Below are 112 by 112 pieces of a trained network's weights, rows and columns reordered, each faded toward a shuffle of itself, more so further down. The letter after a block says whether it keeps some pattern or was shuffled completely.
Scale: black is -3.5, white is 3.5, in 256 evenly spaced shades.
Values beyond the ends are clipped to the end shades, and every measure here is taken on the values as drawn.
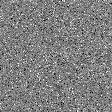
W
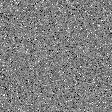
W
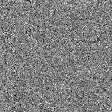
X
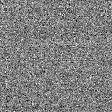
X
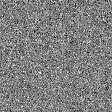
X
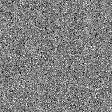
X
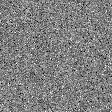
W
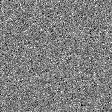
W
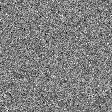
W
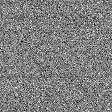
X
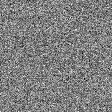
X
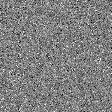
X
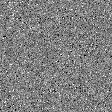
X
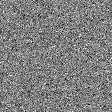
W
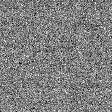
X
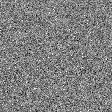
W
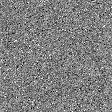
W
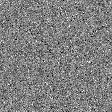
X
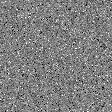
W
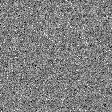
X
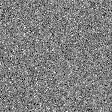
W
